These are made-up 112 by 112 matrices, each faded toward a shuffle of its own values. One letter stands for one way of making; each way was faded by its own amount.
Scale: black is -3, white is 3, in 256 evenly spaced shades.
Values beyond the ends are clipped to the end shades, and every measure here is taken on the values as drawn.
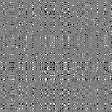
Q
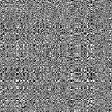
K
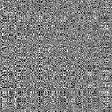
K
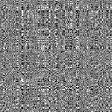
K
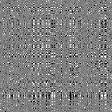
Q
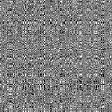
K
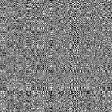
K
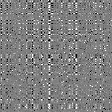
Q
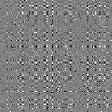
Q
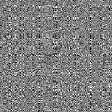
K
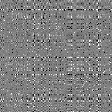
Q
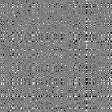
Q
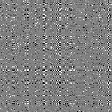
Q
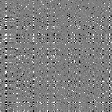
Q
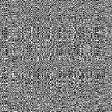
K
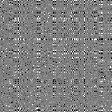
Q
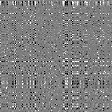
Q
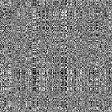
K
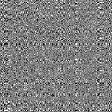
K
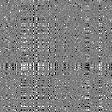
Q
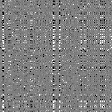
Q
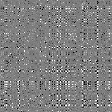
Q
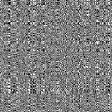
K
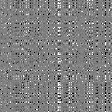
Q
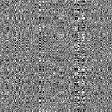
K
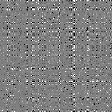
Q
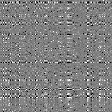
Q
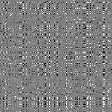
Q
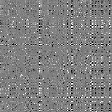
Q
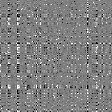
Q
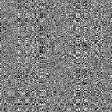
K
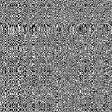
K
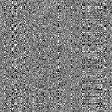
K
